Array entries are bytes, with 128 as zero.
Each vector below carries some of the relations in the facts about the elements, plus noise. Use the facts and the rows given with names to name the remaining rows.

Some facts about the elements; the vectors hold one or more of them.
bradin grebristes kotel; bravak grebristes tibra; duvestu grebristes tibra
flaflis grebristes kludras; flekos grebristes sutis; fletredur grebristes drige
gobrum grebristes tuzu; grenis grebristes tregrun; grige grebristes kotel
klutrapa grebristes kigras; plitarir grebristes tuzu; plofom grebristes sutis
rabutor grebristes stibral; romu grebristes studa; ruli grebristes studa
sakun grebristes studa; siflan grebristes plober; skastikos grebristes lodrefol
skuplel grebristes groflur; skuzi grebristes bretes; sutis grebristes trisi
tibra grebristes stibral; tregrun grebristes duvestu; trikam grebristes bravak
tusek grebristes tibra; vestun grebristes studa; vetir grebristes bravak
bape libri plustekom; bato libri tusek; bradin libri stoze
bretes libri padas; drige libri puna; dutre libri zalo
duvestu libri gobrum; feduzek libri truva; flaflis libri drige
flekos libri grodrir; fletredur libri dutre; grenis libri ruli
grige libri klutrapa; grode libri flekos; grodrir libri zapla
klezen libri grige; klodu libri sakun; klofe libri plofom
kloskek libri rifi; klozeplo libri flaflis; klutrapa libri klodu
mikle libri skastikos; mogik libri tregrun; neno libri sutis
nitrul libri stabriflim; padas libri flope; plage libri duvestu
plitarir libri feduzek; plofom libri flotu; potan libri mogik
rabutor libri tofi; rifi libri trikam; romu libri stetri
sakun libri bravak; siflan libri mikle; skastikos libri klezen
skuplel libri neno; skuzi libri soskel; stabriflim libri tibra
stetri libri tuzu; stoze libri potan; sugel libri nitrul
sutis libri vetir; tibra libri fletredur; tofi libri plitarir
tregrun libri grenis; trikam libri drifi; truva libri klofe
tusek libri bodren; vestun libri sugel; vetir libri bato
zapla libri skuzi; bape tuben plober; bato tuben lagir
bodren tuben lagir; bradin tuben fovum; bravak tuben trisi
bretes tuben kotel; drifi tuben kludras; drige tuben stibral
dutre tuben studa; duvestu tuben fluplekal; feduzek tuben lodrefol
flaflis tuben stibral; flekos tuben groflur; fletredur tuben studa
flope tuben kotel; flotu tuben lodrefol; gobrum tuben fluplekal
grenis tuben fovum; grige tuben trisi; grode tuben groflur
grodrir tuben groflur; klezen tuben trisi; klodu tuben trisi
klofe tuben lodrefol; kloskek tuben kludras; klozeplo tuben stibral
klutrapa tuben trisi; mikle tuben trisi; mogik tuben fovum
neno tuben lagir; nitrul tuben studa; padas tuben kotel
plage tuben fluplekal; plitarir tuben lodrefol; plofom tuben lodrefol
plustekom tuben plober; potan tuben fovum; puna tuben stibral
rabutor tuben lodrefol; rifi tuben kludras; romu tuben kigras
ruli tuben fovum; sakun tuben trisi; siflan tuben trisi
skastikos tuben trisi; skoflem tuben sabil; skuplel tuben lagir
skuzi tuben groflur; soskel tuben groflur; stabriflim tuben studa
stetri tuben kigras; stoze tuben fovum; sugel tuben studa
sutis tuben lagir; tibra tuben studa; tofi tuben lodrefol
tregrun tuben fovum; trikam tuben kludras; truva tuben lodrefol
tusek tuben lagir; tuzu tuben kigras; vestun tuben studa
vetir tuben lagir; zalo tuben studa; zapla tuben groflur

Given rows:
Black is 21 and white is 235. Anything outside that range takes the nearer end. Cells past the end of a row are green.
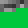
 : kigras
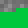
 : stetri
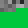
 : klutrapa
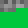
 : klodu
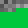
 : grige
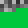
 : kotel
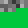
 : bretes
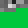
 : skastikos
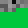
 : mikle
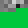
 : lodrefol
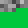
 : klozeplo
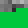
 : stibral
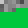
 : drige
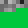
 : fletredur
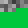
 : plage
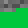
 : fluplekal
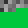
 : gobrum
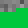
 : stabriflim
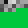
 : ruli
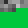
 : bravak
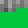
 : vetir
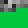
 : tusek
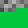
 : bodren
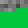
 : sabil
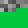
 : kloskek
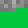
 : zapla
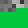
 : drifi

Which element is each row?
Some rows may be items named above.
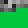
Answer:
tusek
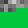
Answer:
flotu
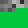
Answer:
drifi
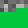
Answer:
tuzu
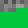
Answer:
klodu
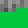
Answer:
vetir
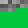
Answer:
kludras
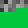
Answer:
gobrum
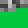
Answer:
romu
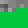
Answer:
nitrul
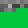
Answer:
lagir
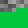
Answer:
skuzi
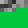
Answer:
trisi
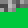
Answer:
vestun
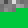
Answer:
dutre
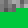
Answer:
trikam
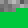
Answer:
klofe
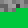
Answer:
tofi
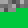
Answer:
grode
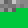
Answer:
tibra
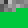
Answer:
sakun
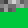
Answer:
flotu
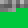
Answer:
groflur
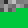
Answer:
soskel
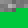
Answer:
flaflis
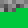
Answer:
rabutor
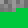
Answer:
zapla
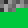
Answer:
gobrum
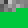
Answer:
sakun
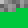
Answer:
stoze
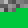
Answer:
kloskek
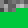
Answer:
tuzu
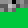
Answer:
siflan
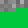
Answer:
grodrir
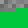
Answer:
mogik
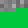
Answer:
grodrir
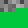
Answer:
plustekom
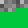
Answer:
bradin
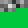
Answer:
skuplel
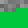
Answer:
rifi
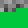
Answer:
rabutor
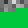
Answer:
zalo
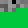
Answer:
mikle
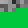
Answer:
bape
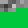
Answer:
flekos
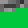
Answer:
kigras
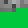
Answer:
tregrun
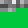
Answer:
studa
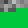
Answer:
puna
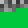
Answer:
kotel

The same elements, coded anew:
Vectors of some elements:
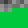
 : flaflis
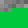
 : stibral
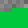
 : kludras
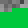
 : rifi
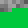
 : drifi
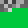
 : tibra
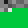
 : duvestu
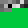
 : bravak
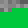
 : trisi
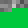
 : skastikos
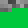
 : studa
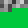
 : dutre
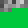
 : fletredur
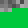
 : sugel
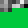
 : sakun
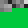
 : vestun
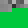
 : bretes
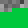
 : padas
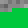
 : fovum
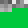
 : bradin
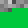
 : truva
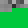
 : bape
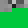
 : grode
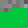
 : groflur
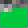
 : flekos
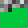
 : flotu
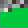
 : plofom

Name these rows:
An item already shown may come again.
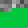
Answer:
skastikos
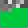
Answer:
tusek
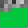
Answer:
fletredur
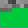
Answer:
studa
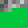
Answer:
tregrun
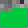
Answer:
mikle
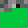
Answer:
plitarir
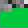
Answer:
vestun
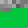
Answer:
feduzek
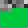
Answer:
romu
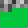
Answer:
dutre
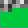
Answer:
zalo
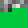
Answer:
klodu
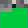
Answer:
skuplel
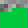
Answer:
mogik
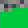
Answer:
neno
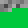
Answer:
potan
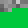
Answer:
stabriflim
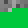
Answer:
trikam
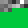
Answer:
ruli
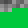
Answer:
flaflis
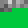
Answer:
bato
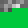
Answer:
klutrapa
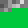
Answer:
grenis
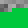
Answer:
mogik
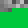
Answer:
soskel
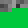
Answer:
tuzu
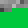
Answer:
klezen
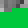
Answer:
tofi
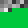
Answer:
plofom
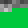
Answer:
flekos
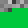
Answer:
klofe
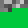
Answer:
bodren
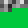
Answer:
zalo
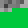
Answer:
stoze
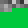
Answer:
siflan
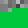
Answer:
nitrul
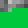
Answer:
vetir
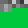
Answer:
siflan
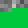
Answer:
skastikos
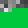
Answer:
sutis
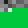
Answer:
duvestu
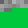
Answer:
kotel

